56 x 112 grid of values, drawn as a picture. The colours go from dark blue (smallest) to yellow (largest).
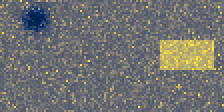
Odd patch: higher, in the middle right. Ninth with the lowest average: top left. Ninth with the highest average: middle right. Stripes: none. Dips: one, in the top left. Histogram: skewed, a long tail of high values.
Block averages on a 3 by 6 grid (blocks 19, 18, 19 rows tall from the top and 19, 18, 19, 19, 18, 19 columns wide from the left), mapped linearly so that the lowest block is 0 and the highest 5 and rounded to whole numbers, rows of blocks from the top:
001111 | 111155 | 111111
